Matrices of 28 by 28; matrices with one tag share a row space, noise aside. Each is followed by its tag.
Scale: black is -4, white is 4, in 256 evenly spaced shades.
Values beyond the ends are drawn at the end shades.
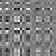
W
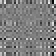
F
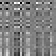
W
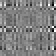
F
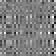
F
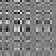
W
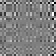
F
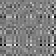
F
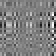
F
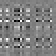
W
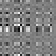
W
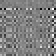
F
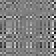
F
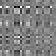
W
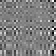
F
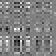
W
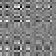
W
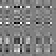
W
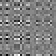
W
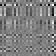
F
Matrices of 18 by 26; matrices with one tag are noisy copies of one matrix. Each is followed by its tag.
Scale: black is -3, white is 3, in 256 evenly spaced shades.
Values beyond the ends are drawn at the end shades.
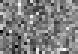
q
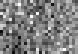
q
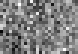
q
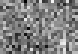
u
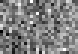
q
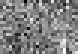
u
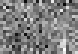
u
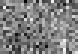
u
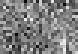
u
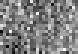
q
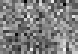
u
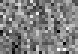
q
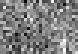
u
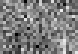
u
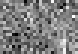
u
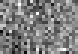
q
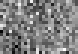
q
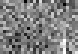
u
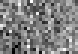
q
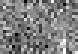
u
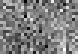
u
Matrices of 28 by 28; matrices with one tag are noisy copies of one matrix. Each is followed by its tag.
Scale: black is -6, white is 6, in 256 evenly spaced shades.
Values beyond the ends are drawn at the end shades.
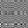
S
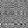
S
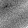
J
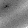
J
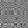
S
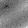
J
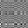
S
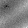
J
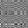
S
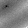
J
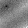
J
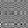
S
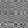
S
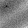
J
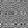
S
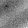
J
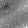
J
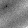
J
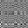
S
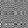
S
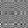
S
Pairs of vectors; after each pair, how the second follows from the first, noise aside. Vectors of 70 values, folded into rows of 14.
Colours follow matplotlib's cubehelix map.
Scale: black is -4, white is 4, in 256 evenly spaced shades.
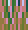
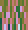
reversed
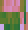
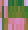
reversed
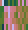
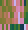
reversed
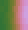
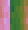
wrapped around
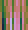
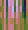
reversed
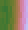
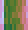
wrapped around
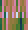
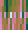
reversed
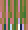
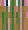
reversed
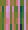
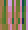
wrapped around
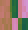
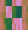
wrapped around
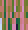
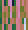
wrapped around
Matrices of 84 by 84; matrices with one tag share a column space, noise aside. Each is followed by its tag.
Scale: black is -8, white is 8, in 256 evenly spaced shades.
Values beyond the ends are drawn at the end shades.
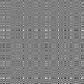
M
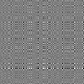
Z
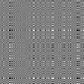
M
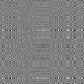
M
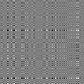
M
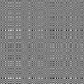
M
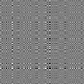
Z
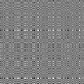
M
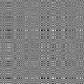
M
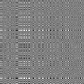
M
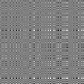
M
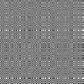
M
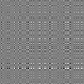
Z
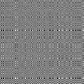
M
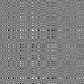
M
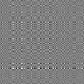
Z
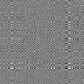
Z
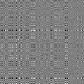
M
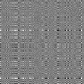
M
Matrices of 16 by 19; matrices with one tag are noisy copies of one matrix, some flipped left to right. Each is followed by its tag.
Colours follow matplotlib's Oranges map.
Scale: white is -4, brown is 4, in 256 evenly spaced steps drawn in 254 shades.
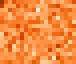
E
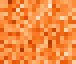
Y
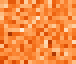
Y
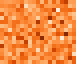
Y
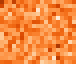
E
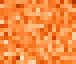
E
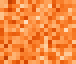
Y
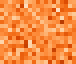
Y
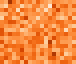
Y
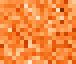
Y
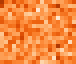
E
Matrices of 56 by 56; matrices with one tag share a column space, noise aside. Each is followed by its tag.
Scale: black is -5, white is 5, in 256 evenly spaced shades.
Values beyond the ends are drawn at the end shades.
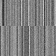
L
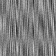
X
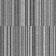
L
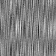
X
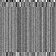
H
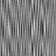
X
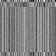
H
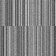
L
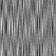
X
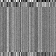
H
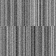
L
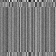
H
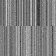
L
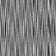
X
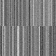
L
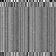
H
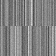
L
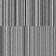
L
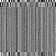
H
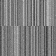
L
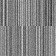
L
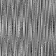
X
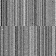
L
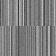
L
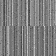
L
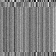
H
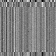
H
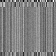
H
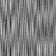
X
